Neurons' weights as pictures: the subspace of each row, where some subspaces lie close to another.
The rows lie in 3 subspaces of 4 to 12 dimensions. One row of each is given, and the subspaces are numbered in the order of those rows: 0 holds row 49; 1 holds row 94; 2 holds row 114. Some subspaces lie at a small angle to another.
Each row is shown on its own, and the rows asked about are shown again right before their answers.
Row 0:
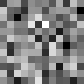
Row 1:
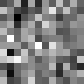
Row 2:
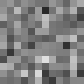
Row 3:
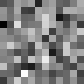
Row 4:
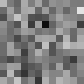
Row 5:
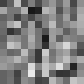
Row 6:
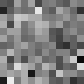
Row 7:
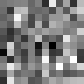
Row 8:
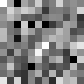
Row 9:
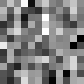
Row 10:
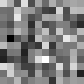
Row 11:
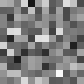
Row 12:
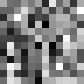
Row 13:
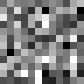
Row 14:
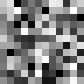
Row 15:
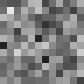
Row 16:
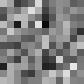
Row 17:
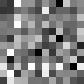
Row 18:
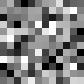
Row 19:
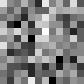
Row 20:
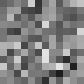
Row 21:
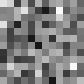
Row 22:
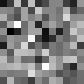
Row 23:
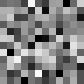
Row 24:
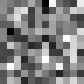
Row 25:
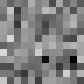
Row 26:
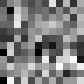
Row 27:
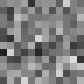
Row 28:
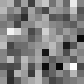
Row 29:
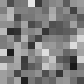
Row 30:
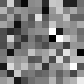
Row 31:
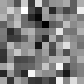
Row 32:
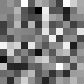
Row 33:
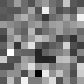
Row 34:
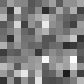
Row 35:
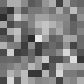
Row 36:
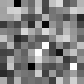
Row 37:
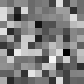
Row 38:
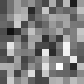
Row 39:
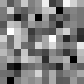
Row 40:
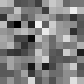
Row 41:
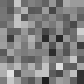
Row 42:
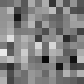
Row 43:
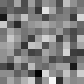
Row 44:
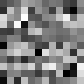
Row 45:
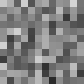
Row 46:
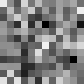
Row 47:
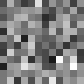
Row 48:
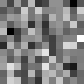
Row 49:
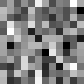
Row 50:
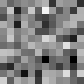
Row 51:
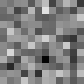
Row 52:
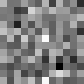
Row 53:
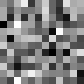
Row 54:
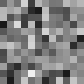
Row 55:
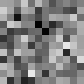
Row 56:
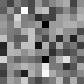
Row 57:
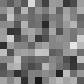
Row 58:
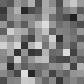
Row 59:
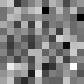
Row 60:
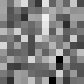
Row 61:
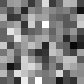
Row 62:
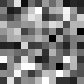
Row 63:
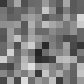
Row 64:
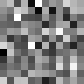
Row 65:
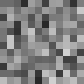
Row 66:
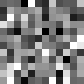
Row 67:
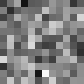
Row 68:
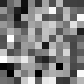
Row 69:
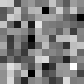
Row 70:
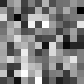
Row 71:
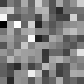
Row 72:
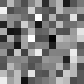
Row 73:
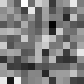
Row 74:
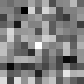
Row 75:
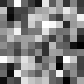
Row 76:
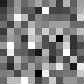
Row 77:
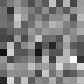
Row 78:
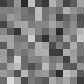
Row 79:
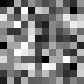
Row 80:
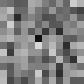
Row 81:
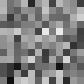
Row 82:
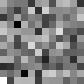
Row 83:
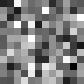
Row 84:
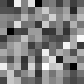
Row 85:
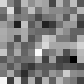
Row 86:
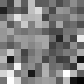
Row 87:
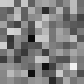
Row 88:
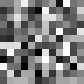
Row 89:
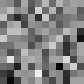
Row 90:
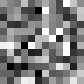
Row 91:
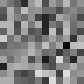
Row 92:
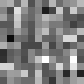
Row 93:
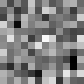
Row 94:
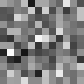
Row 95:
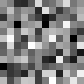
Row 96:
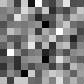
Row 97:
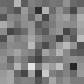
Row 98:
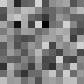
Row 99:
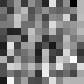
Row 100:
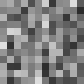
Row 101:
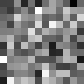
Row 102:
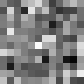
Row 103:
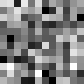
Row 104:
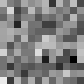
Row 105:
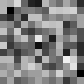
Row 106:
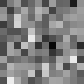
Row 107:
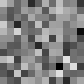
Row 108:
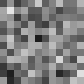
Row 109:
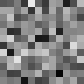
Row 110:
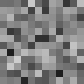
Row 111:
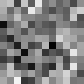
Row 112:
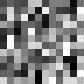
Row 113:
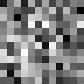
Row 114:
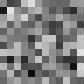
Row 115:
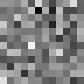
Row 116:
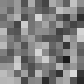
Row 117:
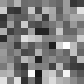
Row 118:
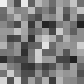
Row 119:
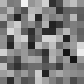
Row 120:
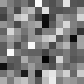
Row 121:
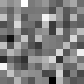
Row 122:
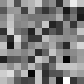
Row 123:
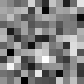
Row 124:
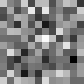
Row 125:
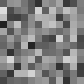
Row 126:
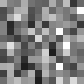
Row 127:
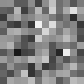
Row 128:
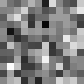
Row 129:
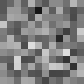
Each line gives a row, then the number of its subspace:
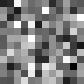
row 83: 0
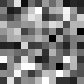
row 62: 0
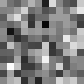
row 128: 1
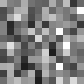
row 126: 0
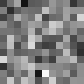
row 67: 2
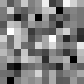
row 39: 2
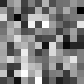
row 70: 1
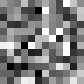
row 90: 0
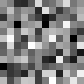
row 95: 0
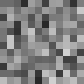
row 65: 2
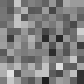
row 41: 2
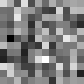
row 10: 1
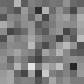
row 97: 2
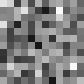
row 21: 2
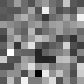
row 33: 1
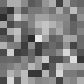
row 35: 0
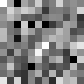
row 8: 0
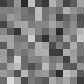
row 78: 2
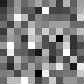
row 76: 2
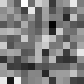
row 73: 2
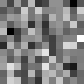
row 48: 0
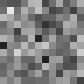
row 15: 2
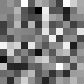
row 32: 0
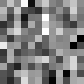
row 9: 0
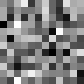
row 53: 2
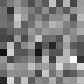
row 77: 1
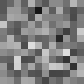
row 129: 2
